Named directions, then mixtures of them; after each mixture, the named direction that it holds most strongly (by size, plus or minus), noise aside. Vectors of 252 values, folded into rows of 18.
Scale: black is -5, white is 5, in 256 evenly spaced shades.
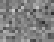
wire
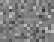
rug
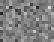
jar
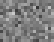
jar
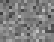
rug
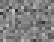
wire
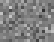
rug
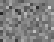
jar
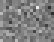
jar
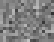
wire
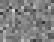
wire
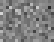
jar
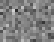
wire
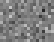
rug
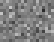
rug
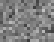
rug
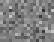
rug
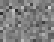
jar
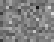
jar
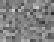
wire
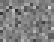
jar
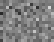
jar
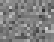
rug
